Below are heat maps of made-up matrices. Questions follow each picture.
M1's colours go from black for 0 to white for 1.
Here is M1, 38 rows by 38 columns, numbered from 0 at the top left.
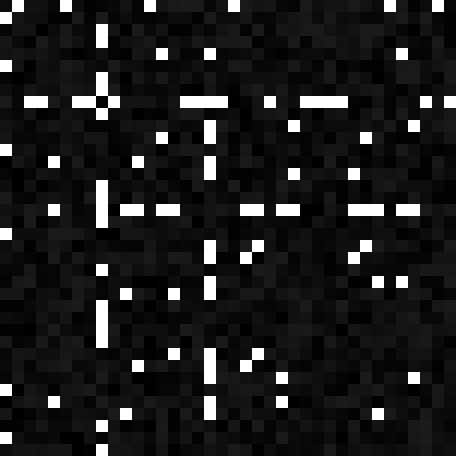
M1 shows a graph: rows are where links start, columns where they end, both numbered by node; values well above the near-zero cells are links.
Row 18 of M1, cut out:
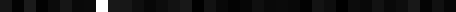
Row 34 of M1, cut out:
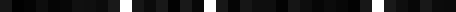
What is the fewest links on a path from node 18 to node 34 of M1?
3
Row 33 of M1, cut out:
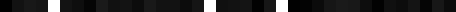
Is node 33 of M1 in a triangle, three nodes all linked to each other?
yes
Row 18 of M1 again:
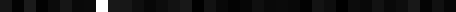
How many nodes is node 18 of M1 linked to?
1
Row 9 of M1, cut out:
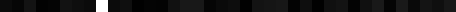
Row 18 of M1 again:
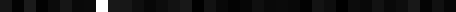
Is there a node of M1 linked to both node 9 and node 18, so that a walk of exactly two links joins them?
yes
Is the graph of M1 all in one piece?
no
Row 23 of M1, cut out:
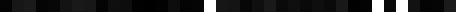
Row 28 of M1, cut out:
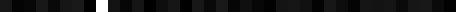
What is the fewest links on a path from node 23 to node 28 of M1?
3
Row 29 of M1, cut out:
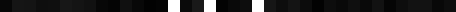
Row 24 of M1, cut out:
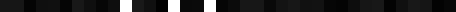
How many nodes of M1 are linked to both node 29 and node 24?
2
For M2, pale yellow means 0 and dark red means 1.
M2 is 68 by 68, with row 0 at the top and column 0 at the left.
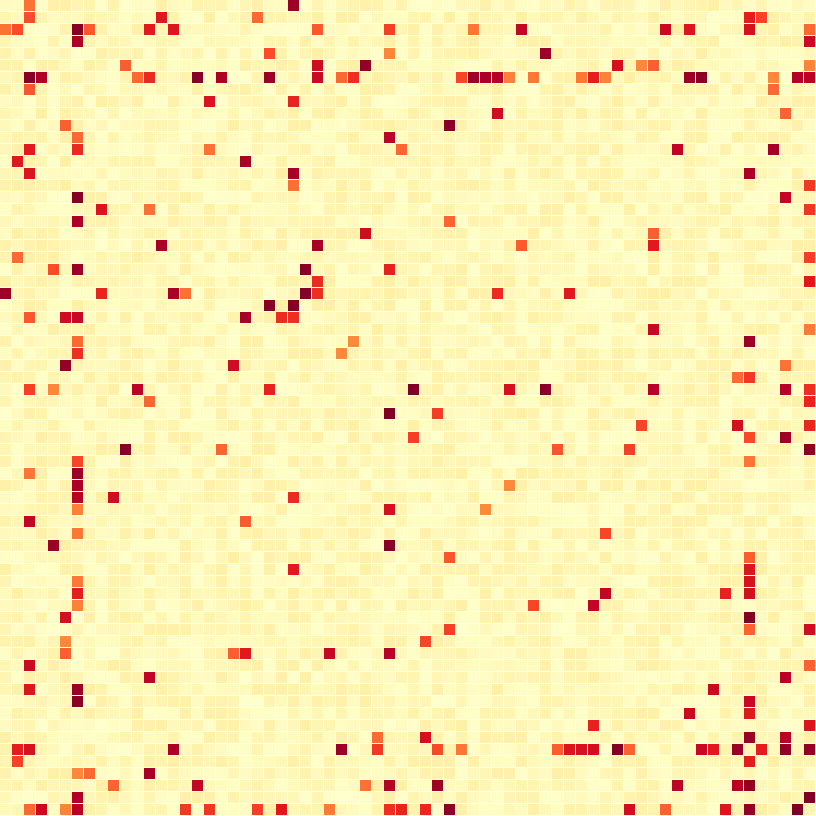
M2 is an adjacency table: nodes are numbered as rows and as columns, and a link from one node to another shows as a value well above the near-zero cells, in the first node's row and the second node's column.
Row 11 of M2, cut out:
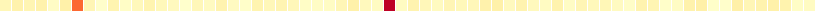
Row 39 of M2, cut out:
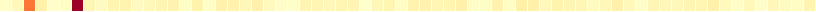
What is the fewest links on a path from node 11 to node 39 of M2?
2
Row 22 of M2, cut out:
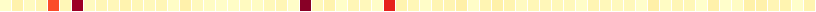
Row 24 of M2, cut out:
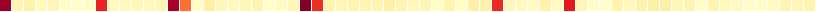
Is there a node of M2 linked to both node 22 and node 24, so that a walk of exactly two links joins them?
yes
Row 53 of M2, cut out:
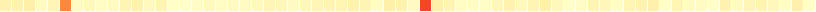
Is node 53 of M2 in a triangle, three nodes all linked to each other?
no
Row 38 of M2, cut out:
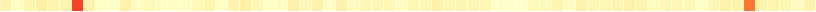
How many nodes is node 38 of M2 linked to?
2
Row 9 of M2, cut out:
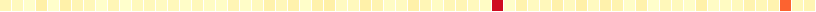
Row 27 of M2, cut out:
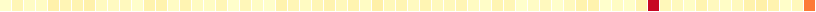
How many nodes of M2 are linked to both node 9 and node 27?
0
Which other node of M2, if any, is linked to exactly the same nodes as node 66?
node 3
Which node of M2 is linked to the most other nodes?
node 6
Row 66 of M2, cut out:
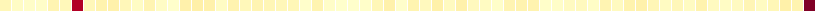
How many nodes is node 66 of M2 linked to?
2
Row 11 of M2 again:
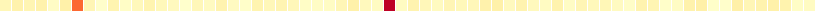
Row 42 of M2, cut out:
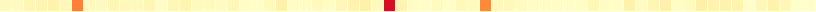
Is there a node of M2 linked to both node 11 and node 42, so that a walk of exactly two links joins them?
yes
